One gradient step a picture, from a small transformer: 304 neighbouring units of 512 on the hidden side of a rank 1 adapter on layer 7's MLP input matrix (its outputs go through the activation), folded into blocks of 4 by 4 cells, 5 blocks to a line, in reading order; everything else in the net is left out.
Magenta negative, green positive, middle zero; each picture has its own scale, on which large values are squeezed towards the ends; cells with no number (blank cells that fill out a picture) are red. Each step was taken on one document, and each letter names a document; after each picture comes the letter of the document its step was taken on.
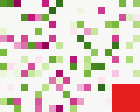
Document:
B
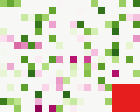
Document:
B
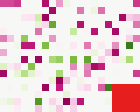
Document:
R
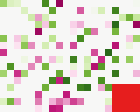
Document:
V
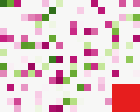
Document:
B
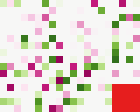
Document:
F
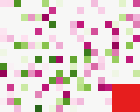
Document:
F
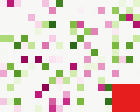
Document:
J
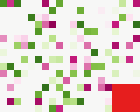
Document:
J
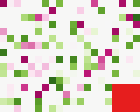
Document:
F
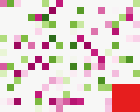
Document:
V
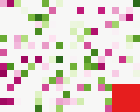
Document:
V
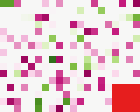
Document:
F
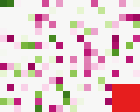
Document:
B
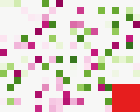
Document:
V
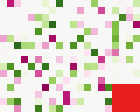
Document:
J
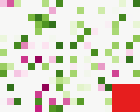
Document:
J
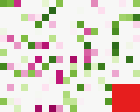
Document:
B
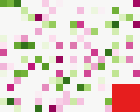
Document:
V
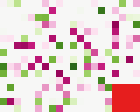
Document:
R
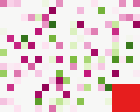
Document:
R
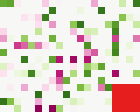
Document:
B
